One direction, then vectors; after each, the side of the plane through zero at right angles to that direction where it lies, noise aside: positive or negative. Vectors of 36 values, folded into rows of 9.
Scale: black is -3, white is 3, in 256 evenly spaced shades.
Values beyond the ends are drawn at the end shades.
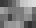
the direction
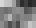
negative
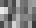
positive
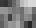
positive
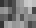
positive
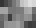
positive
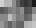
negative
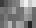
positive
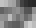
negative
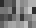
positive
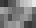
positive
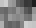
negative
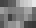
positive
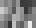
negative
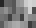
positive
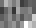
negative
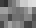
positive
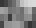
positive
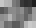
negative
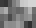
positive
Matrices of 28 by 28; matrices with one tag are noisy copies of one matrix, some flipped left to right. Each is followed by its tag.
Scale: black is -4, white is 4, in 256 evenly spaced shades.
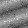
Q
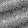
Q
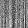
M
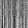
M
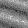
Q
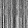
M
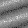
Q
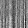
M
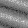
Q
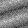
Q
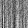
M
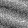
Q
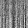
M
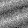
Q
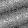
Q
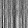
M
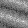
Q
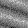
Q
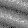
Q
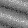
Q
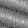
Q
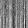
M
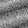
Q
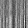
M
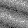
Q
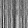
M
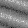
Q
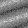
Q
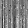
M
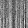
M
